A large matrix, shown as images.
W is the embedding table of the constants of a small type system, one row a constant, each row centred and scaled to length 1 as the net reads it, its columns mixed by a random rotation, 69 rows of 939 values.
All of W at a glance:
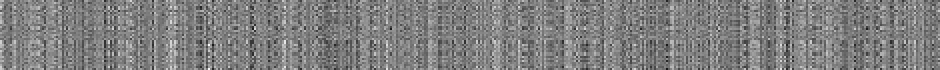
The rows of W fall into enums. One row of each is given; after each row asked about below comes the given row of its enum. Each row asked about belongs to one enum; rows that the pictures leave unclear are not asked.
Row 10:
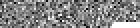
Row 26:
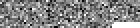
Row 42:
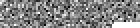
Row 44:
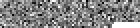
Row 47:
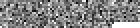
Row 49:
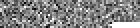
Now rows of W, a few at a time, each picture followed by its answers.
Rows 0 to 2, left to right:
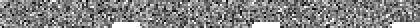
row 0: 44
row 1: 47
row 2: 49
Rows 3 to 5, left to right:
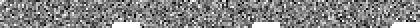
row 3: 42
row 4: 44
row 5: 10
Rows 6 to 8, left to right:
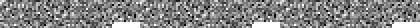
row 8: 42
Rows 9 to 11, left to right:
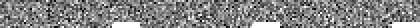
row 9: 26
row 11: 49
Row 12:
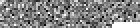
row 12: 42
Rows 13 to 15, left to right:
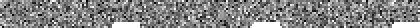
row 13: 44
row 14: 10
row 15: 47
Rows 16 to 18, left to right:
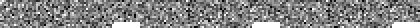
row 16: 42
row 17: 26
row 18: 26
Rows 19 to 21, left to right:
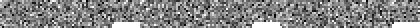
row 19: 44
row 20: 42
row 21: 47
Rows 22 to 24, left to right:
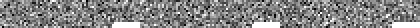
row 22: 44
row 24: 49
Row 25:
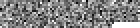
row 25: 47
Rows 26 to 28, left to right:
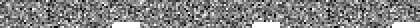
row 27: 42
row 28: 26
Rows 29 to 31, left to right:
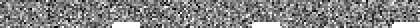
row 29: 26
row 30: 49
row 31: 47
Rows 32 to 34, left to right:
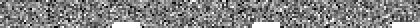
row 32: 26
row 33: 44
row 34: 49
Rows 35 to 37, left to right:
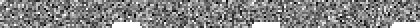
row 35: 42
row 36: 47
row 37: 10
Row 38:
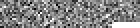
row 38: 49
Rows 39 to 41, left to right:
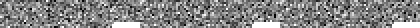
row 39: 26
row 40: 42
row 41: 42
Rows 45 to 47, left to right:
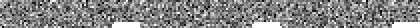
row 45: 44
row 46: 42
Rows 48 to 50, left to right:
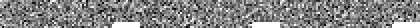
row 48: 44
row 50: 42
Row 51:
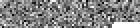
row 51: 44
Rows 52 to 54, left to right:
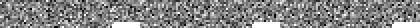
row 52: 26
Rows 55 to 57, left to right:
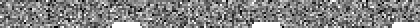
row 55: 26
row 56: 47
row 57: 44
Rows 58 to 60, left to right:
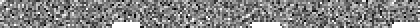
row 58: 42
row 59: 49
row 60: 47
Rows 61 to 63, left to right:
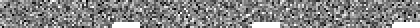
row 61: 44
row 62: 49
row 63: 42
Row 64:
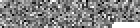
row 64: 44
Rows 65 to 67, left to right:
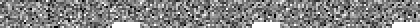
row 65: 26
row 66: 42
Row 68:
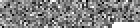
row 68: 44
